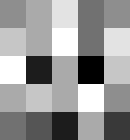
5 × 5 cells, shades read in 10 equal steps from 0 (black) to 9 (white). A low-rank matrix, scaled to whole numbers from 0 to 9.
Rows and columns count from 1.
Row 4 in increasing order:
5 6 6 7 9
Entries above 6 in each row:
1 3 2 2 0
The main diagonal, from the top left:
5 6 6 9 2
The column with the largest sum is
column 1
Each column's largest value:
9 7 9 9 8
